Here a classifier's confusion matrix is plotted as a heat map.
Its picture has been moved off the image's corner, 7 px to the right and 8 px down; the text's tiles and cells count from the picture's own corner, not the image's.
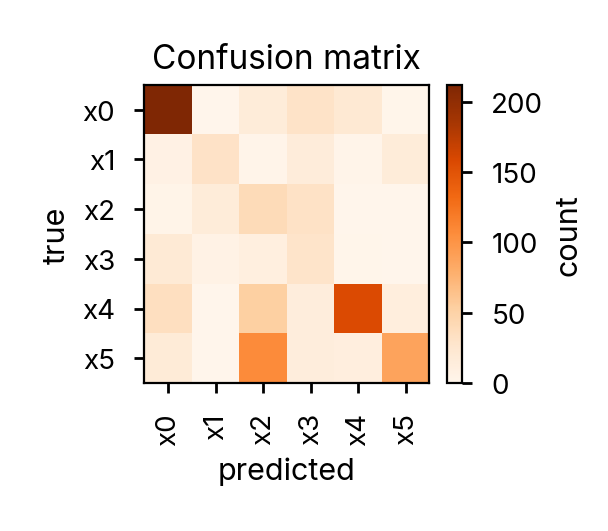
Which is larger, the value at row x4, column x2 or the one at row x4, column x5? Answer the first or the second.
the first
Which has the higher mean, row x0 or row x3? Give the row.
x0
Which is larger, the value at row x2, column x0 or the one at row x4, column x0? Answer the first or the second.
the second
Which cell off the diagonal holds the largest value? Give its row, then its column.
x5, x2
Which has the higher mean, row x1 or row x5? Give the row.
x5
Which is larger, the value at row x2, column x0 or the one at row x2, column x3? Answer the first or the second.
the second
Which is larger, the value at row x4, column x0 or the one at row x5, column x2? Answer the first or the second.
the second
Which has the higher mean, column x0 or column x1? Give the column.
x0
